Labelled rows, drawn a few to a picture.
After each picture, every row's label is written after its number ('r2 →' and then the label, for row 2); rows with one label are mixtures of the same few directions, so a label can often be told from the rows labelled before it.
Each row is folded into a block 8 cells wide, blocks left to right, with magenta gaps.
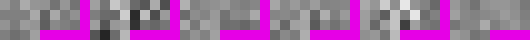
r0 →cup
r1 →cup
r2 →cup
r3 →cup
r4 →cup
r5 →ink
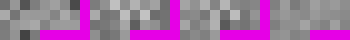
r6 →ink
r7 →cup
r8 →cup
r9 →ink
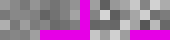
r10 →cup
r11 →ink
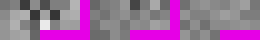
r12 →cup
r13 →cup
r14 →cup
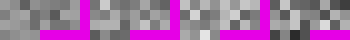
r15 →cup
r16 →ink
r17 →ink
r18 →ink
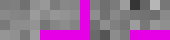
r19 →ink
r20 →cup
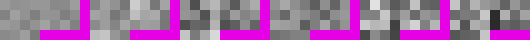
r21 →ink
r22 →cup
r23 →ink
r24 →ink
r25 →ink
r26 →cup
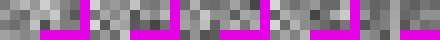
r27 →cup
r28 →cup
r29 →ink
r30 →cup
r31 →ink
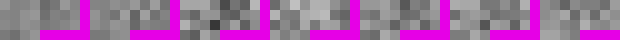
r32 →cup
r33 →cup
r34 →ink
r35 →cup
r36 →ink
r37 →ink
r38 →cup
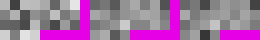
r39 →ink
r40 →ink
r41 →ink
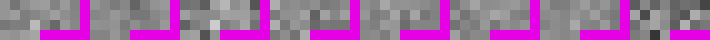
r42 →ink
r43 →cup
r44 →ink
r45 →cup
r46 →cup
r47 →cup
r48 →ink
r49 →ink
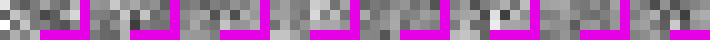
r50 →cup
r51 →cup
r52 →cup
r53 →cup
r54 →ink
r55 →cup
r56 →ink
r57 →cup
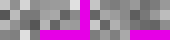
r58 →ink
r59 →cup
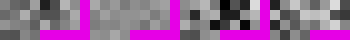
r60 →cup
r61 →ink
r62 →ink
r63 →cup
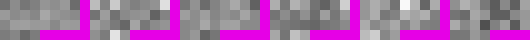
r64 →ink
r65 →ink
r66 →ink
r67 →ink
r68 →cup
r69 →ink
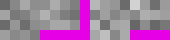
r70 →cup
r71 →cup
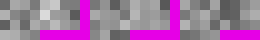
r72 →cup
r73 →ink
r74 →cup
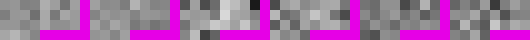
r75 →cup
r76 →cup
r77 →ink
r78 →cup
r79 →cup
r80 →cup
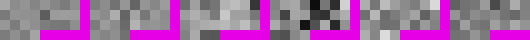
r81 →cup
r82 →cup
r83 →ink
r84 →ink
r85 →ink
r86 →cup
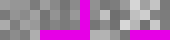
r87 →cup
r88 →ink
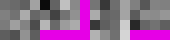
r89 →cup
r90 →ink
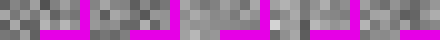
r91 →cup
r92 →ink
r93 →cup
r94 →ink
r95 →cup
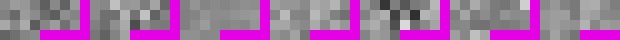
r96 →ink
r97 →cup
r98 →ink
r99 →ink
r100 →cup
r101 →ink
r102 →ink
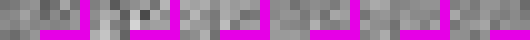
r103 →cup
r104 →cup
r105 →ink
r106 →cup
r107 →ink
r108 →ink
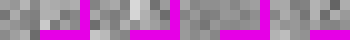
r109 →ink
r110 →cup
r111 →ink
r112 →cup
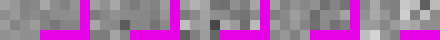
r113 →cup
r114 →ink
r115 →ink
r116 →cup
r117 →cup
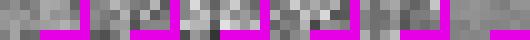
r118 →ink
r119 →cup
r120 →ink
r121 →cup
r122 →ink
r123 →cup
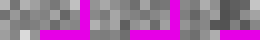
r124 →ink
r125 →ink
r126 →ink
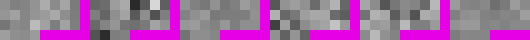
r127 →ink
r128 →cup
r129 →cup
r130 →cup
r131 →cup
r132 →cup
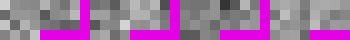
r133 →cup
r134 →ink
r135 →cup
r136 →ink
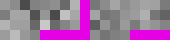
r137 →cup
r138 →cup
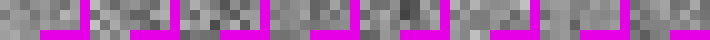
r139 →cup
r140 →cup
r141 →ink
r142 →cup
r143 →cup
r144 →ink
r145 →ink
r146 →cup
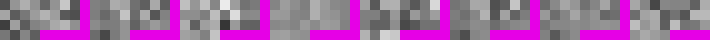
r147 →cup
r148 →cup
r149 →cup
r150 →cup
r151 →ink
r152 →cup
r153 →cup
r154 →cup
